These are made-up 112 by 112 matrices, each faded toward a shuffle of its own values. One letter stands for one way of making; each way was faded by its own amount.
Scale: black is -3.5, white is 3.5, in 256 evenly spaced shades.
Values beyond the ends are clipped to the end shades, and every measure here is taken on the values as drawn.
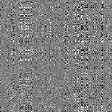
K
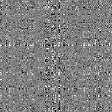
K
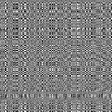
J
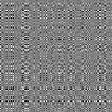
J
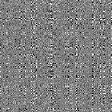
K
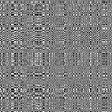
J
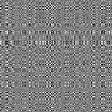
J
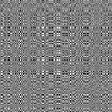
J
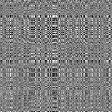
J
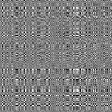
J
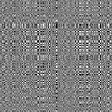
J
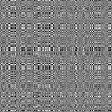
J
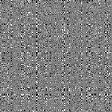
K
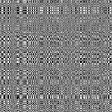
J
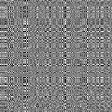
J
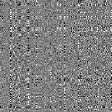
K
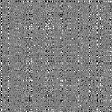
K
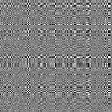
J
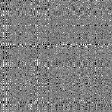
K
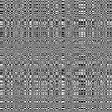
J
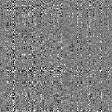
K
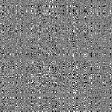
K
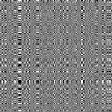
J
